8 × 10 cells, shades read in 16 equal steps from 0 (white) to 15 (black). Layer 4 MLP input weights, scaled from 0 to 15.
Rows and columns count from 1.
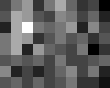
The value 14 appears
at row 8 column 10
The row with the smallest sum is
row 3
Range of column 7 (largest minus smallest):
5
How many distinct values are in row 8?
6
